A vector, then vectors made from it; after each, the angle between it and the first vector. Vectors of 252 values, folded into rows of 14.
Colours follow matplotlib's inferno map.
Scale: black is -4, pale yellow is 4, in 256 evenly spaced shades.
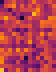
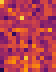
nearly opposite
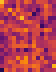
nearly opposite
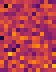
orthogonal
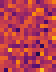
partly aligned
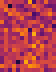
partly opposed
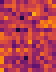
nearly parallel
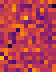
orthogonal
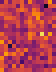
partly aligned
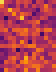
nearly opposite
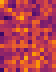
nearly opposite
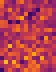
partly opposed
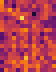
nearly opposite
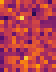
nearly opposite
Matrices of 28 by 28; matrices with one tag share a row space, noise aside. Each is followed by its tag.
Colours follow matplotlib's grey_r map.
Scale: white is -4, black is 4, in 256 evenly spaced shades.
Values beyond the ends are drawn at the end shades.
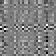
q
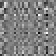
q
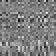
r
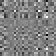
q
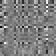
q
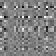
q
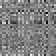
r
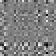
q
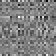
r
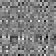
r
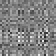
r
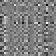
q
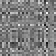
r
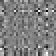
q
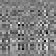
r
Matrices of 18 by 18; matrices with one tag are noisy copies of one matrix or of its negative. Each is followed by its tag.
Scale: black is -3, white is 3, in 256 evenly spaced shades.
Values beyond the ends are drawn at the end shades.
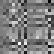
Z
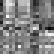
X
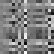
Z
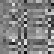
Z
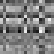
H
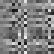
Z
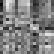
X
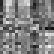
X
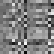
Z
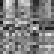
X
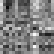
X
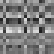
H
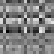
H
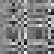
Z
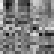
X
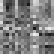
X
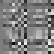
Z
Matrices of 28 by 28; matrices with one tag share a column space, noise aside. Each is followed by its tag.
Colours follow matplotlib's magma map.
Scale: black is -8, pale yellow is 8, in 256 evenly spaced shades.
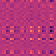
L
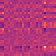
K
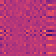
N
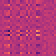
N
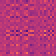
N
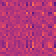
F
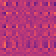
F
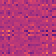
N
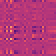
L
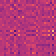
N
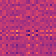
N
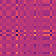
N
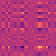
K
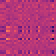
L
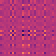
N
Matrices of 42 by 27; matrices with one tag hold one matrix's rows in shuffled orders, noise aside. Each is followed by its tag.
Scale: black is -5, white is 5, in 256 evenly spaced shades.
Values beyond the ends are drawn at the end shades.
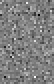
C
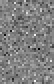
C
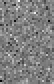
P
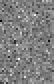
P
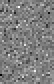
P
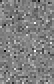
C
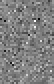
C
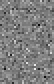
C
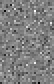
C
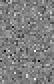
C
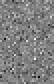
C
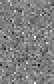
C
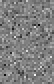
C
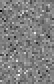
P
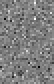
C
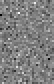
P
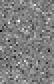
P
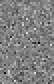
C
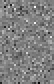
C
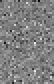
C
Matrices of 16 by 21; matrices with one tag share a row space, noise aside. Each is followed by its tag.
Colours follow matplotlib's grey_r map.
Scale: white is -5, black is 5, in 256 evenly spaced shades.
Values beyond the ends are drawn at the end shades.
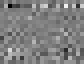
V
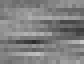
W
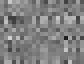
V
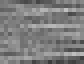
W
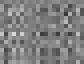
V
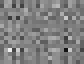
V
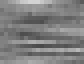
W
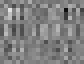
V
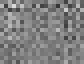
V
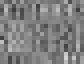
V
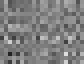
V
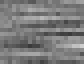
W
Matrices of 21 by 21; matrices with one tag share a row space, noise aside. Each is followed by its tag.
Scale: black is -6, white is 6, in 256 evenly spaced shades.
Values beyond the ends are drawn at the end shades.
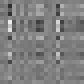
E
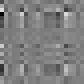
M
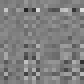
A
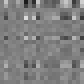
A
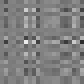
A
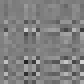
A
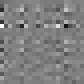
M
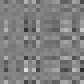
A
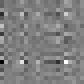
M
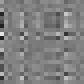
M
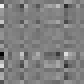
M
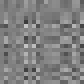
A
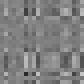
A
